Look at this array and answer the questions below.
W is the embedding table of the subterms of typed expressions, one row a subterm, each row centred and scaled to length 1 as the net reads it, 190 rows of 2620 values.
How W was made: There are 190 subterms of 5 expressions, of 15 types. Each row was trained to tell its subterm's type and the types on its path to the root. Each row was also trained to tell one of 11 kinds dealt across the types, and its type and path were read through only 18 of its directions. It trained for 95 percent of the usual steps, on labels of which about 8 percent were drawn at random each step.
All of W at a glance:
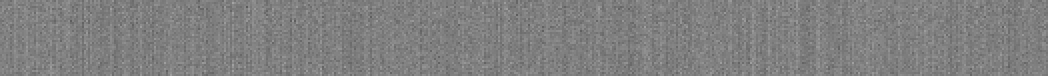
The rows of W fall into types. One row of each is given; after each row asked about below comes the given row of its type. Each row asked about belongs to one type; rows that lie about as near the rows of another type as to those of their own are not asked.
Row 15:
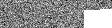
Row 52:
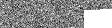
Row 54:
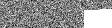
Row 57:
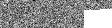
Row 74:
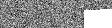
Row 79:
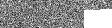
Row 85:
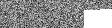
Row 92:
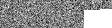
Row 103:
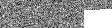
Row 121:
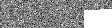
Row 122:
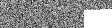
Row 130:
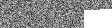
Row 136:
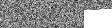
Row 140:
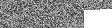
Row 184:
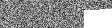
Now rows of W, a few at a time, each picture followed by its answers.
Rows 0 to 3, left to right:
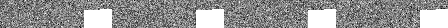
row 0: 140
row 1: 74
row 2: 54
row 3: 136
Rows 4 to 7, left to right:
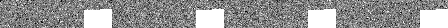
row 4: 79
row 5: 85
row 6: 103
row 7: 57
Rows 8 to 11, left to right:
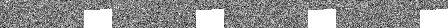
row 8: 85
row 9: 52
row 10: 184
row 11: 15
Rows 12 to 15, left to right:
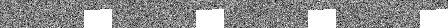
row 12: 122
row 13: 140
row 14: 130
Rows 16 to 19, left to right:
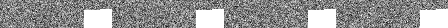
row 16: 15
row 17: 15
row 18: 85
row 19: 57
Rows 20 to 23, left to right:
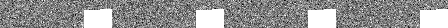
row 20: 54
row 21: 103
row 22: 184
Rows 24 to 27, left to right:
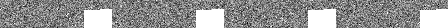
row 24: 52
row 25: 130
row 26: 136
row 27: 92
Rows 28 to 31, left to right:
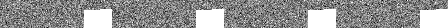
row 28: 15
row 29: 136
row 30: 54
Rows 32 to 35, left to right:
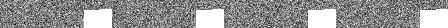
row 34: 121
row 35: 54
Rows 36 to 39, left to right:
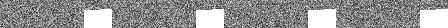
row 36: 184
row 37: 136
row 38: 52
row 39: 103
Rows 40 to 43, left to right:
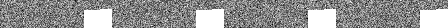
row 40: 122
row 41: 103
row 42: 52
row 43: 122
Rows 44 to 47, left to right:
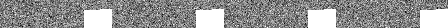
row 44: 121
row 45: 57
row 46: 184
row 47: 136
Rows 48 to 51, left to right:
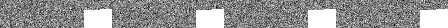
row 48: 130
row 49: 136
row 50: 57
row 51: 54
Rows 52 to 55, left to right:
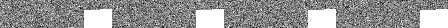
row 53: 140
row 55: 85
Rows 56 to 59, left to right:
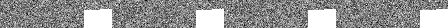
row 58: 140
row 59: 140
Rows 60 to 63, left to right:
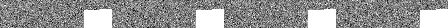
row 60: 54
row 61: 54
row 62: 15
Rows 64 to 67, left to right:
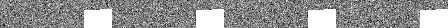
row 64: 85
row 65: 74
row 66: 136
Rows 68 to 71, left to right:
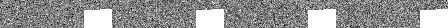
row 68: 79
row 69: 103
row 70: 57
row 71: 74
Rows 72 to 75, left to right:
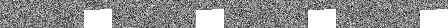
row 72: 184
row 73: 54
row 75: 121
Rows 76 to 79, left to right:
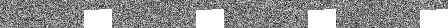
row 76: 103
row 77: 103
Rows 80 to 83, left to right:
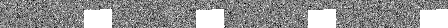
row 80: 79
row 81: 121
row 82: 92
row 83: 130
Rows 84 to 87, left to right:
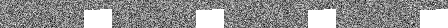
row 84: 122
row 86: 52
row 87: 184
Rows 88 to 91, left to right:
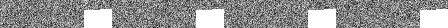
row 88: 130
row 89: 103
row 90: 184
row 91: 85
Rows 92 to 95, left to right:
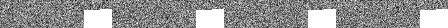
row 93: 136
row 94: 52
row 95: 15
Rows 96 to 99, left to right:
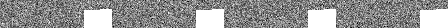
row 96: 52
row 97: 92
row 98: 103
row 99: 184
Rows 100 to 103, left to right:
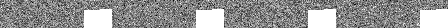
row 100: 122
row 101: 92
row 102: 136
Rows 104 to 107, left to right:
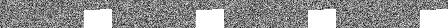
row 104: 103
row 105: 15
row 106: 130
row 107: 15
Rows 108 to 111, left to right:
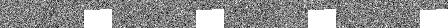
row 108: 74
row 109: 74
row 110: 140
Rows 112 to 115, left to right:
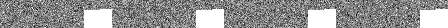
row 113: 103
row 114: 15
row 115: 57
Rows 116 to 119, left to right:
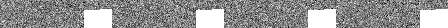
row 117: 74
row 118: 130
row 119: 52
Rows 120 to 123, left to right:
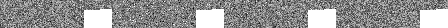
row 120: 85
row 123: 74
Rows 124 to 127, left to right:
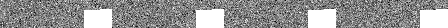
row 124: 140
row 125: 57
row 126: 52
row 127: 74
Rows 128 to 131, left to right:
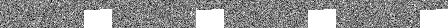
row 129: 103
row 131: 52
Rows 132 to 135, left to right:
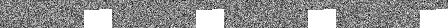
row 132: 92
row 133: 92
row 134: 121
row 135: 15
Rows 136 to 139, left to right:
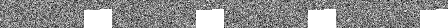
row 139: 52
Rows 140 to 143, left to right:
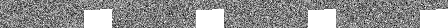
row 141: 15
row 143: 57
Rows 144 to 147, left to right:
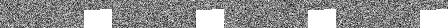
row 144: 74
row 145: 121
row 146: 54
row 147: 79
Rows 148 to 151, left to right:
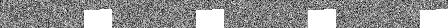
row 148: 121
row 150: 54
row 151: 184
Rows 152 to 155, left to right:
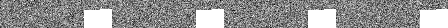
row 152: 121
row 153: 92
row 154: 52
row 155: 15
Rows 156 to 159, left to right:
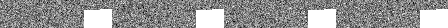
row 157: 140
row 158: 74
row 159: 74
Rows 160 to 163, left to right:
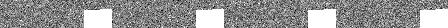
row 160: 54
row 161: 79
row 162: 136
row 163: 136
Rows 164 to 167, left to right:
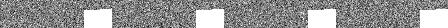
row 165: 121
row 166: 74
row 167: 121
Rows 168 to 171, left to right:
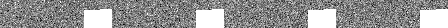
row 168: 54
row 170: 130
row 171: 103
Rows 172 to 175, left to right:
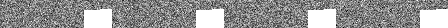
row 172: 122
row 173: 122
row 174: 52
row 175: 52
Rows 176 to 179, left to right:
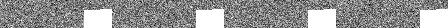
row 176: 54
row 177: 85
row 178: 103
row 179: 184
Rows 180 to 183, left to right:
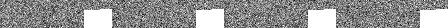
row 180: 121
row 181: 121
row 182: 92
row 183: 121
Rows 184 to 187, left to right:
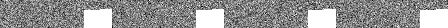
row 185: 122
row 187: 122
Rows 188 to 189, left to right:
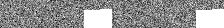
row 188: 54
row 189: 121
